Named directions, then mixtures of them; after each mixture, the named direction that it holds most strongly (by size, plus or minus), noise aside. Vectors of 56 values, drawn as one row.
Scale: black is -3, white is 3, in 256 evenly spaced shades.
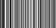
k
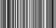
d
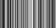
k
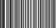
k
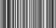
d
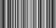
d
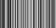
k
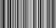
k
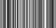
d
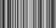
d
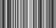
d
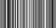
d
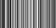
k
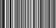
k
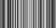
d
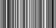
d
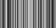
d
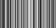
k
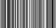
d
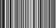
k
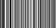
k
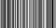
d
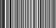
k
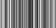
k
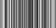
k
